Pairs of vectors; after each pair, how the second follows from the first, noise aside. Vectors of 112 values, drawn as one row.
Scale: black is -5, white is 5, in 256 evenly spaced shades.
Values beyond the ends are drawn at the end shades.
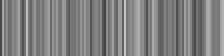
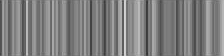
copied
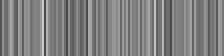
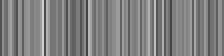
copied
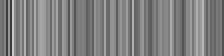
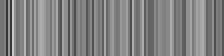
copied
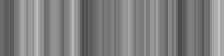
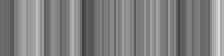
copied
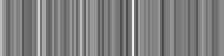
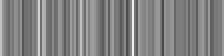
copied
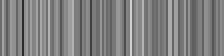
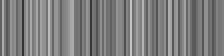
copied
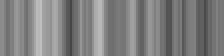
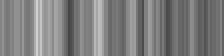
copied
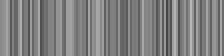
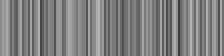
copied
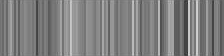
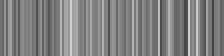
copied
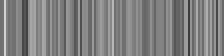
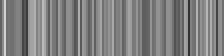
copied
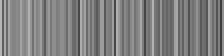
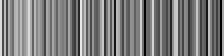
scaled up
